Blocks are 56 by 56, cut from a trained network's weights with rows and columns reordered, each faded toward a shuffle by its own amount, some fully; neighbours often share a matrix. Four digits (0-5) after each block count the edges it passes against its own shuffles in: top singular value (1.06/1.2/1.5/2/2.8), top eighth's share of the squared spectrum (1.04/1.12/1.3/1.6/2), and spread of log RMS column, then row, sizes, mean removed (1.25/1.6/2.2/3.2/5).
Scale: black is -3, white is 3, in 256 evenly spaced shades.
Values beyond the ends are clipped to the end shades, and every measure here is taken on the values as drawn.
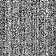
3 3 1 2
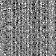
4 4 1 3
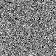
1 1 0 0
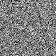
2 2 0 0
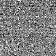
1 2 1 0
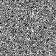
1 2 0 0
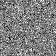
0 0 0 0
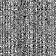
4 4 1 2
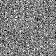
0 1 0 0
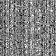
4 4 1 2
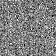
1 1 0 0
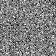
0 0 0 0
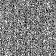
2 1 0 0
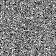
0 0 0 0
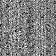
3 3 0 1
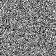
0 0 0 0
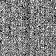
2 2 0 0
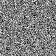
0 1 0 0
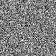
2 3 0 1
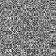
4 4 2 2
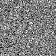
2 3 1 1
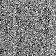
1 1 0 0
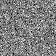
0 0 0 0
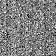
1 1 0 0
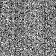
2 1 0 0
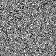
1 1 0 0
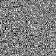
2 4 2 1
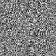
3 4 2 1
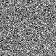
2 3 1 0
